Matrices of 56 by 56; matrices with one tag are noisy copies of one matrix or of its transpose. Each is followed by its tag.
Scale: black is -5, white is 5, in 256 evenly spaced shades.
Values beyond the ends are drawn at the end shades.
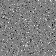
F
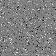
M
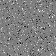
M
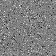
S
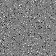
S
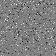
S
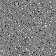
F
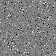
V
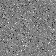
F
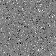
M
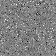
S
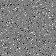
V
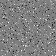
F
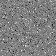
F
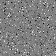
V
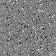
M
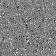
M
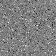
F
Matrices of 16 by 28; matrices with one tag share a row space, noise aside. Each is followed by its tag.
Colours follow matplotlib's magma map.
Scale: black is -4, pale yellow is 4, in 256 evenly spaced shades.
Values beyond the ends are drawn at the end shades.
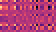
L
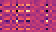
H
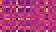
H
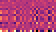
L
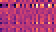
L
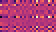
L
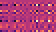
L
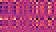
L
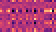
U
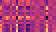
H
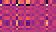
H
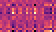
U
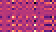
U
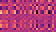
L
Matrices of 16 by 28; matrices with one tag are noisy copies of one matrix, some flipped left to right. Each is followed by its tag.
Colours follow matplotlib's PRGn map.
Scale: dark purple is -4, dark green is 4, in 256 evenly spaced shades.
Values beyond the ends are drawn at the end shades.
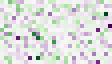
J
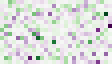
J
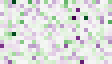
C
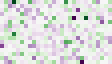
C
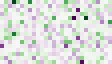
C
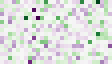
C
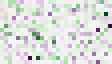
J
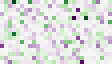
C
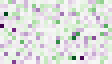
J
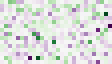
J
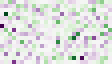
J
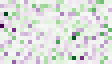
J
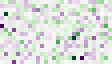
J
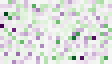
J
